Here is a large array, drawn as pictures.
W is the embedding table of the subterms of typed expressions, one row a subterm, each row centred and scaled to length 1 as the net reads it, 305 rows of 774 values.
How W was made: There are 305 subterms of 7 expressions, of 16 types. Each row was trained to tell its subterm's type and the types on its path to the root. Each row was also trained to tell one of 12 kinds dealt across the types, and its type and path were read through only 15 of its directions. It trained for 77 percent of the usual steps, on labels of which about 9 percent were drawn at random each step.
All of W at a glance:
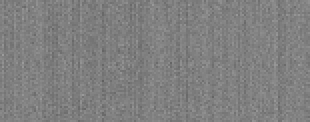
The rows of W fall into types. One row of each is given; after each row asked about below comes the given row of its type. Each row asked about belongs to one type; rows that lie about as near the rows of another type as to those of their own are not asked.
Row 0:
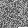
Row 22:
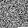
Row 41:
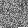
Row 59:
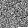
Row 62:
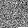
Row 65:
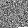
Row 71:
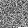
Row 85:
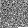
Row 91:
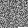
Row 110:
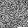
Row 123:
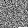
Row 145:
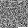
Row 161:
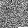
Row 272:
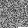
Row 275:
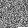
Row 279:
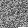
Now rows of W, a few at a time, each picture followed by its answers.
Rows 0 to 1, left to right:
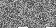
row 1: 0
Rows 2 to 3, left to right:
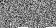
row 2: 22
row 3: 279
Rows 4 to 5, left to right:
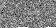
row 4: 91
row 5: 59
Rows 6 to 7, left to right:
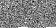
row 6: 279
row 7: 272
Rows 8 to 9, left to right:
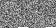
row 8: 91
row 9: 62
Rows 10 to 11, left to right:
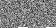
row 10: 0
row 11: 91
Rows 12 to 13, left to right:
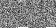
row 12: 145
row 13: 71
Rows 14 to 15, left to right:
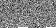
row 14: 71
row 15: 22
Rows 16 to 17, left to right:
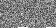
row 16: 22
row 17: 145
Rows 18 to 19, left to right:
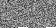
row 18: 41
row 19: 272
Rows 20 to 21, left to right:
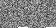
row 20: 123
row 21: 41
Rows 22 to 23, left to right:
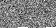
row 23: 41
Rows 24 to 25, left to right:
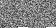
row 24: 0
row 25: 0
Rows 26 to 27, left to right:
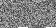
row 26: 123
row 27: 41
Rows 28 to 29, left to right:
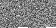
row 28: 91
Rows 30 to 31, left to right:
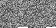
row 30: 275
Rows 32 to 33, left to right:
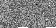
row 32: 41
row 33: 123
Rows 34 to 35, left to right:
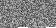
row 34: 275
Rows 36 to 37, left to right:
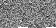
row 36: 145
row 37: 65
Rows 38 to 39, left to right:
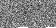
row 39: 62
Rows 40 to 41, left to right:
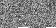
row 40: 41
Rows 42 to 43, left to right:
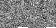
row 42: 59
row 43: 71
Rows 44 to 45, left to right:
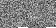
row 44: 0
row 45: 65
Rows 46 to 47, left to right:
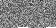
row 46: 41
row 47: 85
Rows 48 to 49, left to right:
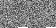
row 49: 161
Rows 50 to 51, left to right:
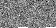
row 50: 272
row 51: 22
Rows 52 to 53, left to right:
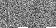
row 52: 59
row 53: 161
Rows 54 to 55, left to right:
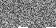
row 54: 71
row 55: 65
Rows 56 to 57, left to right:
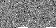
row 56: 62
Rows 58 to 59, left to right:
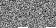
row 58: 275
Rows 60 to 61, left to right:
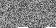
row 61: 62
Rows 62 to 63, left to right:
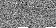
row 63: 275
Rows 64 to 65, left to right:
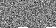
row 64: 123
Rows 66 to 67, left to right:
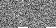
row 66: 0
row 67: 161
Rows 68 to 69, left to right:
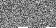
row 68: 161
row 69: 91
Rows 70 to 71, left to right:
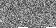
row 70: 65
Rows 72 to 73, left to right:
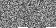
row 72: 279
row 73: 275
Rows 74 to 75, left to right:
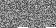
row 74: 62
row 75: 110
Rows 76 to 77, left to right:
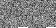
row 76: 161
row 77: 161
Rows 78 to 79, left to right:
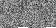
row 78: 41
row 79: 62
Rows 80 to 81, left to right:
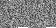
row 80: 145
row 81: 272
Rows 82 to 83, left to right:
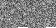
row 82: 91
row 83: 272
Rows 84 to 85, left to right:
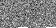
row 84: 123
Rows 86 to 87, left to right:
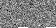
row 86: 123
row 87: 279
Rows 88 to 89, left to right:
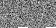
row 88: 145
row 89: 279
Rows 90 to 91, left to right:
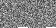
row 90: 123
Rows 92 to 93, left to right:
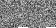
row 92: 71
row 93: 71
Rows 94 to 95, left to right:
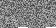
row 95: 110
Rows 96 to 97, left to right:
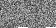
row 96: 65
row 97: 145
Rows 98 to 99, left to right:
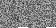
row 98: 71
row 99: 123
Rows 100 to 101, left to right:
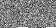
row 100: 62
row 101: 65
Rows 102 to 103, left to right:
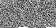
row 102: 41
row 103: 71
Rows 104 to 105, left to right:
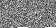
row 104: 275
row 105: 62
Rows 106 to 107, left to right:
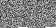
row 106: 275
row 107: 110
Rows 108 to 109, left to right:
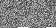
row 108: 62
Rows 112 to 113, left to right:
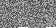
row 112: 123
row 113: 71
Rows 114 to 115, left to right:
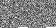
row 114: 71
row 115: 110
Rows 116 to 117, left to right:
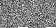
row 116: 145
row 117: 65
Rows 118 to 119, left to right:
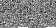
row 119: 71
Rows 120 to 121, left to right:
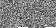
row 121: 275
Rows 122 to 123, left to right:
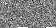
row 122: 65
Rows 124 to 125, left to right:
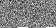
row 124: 62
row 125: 85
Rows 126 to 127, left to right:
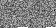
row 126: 275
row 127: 161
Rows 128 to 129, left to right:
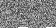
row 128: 62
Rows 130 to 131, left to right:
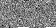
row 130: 65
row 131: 145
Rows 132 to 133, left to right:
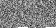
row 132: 279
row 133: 110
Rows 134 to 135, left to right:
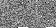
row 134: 41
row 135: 62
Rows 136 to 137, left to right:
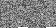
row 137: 0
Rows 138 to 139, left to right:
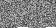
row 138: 275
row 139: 110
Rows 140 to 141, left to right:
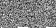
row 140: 110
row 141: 59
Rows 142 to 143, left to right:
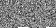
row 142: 85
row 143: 59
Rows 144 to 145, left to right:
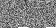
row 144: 110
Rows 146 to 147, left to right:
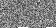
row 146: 0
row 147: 59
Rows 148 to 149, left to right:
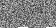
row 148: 279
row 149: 71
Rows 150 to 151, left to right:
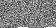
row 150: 275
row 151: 62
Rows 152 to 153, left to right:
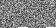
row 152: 59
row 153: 161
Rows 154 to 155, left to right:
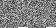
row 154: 145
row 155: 161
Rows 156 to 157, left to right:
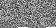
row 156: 65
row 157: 161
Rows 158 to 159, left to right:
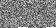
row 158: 161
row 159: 65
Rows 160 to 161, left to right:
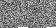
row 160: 161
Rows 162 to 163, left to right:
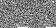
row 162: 110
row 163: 272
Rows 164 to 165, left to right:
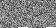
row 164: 161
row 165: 161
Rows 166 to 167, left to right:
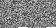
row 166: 0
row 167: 0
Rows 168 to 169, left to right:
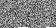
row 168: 65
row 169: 0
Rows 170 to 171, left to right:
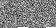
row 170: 123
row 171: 161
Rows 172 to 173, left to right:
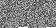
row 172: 161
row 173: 59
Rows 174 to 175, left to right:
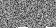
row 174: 62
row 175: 91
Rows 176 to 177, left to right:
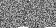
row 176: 275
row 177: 145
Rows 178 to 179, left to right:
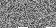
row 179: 279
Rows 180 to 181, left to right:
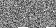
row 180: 41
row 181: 71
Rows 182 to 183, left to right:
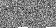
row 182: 62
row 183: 91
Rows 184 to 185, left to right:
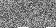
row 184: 279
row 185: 85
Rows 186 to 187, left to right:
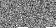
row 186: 91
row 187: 71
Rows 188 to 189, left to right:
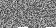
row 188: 279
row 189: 275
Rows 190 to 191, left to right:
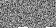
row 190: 65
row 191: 91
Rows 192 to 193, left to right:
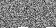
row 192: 22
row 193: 123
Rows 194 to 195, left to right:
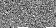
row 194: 22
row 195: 41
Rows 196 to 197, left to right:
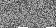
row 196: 41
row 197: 110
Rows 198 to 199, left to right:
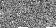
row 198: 59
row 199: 71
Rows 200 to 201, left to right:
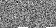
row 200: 123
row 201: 85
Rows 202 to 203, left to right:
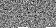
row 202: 22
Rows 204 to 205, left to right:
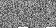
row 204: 123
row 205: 0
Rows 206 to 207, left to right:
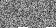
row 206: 0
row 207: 91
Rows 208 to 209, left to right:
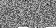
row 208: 110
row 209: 279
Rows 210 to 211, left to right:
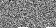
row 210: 275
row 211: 59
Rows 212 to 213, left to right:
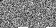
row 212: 161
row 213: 59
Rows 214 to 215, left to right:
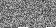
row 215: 85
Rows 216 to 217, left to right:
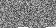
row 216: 123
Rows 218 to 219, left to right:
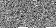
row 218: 62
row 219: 279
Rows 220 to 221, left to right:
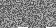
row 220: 145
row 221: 0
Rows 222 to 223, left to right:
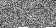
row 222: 41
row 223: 41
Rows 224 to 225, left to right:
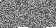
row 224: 110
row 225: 41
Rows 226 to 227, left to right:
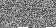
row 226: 275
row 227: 275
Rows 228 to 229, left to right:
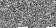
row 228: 279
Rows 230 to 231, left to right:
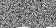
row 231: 85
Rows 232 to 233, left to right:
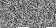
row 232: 279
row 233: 59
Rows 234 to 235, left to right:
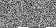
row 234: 59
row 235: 275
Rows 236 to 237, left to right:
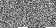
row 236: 0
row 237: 275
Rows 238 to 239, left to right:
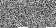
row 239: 41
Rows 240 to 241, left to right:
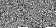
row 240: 85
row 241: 110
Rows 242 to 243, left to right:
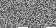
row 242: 145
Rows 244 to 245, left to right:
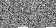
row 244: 71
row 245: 41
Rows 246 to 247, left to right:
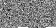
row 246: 91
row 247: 275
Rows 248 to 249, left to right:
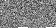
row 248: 62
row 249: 22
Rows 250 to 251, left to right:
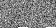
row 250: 123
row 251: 110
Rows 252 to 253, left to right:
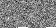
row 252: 272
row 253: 41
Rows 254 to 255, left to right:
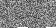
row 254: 59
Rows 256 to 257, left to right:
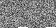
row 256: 161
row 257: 110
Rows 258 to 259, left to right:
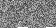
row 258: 110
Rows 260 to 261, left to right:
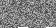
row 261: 62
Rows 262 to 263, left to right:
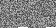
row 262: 0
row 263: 161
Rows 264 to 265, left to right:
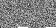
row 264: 110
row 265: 145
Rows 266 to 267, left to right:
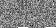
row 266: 41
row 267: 145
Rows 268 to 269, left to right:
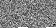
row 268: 0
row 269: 65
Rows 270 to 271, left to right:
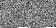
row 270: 123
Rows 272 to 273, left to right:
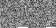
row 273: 0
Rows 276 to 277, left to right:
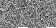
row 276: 41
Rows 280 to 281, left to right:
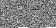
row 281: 62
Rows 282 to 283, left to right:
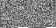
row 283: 41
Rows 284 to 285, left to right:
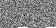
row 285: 275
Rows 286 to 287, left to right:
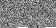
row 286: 272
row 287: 65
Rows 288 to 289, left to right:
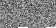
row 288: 161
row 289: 275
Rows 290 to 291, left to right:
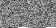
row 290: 22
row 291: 279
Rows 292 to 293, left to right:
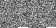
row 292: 0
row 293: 161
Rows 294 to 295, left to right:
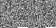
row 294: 62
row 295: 85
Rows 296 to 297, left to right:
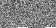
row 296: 71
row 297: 62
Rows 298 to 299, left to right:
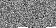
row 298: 275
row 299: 161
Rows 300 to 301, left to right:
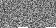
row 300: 0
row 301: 279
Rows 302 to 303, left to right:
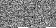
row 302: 123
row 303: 59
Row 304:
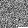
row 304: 145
